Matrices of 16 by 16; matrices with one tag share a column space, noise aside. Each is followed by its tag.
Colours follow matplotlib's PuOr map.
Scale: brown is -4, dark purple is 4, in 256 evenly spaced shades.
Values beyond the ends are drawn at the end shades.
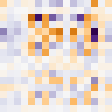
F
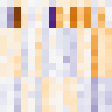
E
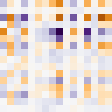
F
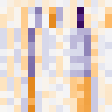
E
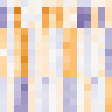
E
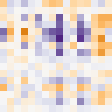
F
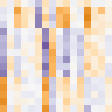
E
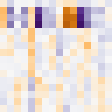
E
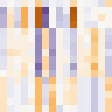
E
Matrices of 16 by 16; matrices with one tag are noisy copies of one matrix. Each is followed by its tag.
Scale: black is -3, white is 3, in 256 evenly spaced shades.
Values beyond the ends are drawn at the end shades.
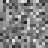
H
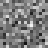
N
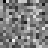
H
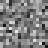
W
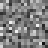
W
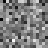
H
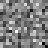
W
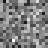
H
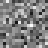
N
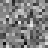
N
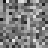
H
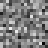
W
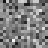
H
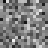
H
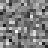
W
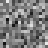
N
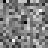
H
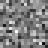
W
